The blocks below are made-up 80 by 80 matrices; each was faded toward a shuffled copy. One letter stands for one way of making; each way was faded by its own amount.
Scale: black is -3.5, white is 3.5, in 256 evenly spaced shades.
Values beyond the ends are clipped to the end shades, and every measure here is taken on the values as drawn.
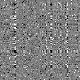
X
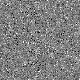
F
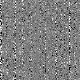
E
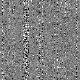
E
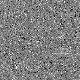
F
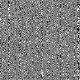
E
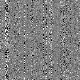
E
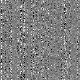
E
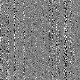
E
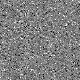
F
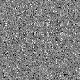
F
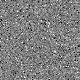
F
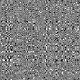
X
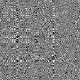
X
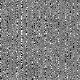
E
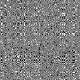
X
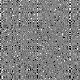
X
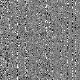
E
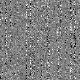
E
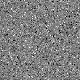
F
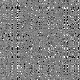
X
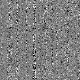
E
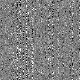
E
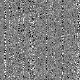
E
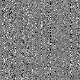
E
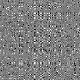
X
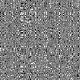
X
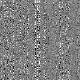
E
